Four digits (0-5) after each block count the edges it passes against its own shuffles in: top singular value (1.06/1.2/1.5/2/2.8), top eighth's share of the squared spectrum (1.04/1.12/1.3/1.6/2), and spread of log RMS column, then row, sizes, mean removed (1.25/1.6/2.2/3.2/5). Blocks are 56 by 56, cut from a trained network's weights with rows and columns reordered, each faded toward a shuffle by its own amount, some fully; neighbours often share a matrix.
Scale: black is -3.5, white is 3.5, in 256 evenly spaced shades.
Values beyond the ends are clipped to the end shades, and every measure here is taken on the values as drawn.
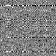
4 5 1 3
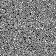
0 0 0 0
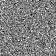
1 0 0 0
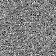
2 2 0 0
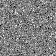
0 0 0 0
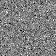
1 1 0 0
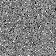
0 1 0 0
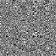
4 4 2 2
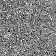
1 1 0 0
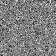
2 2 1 0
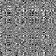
4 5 3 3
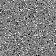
2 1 0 0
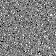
1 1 0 0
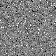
1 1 0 0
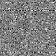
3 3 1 2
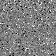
0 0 0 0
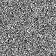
0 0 0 0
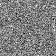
1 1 0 0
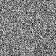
2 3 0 0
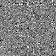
3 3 1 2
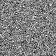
1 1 0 0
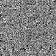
3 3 1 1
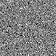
2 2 0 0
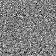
2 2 0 1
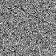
3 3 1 1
